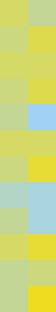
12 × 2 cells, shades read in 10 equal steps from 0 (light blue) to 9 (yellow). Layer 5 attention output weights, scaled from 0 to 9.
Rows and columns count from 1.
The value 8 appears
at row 7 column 2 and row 10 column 2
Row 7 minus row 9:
1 7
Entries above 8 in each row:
0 0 0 0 0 0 0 0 0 0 0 1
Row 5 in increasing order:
0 4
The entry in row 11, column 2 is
5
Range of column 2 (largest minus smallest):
9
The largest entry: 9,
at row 12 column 2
